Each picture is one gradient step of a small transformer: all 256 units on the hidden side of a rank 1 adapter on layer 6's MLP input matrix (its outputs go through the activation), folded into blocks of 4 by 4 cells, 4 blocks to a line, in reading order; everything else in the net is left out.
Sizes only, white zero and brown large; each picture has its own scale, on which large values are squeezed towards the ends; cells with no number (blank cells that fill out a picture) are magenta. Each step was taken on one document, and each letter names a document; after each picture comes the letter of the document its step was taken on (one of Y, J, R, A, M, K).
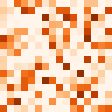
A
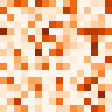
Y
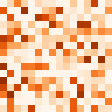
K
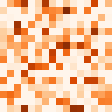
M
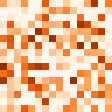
K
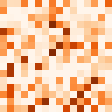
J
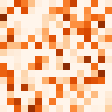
A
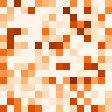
A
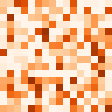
K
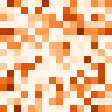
Y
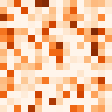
Y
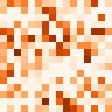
M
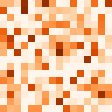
J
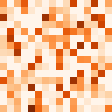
A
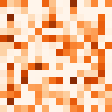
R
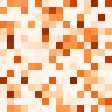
M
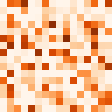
K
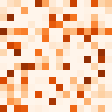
Y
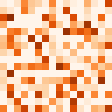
A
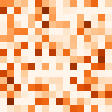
R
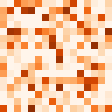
A
